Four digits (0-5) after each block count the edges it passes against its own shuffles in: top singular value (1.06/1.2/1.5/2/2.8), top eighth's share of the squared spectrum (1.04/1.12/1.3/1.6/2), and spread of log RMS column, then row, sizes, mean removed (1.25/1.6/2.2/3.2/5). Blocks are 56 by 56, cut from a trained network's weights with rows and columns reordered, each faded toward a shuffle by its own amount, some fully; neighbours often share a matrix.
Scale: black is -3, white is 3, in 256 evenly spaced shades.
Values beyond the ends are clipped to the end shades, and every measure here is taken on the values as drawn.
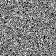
0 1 0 0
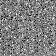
0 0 0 0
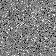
0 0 0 0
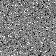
0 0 0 0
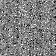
1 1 0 0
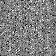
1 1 0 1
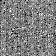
2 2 0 1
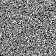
1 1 0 0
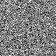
0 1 0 0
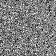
0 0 0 0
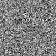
3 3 0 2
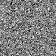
2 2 0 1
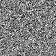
0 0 0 0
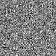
3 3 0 1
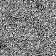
2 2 0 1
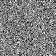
2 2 0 0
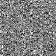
2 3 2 2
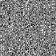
3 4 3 2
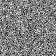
0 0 0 0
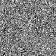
2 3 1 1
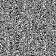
2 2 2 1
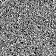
0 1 0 0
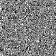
2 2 2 0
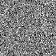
2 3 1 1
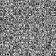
3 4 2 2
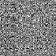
3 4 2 2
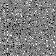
1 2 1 0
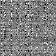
2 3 3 1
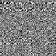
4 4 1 3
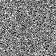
1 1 0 0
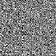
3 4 2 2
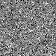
1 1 0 0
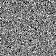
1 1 0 0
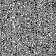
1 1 0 0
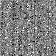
2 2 0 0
